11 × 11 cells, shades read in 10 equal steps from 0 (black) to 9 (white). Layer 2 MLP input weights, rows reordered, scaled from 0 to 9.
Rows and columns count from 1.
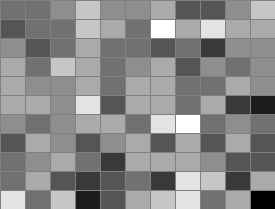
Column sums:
54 51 56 56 45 56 62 61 51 50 45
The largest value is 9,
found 2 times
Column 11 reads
7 6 5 5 5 1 4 3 3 6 0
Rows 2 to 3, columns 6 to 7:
4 9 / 4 3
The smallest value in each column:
3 3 3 1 2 4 2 3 2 2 0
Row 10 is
4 6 3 2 3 4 2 8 7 2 6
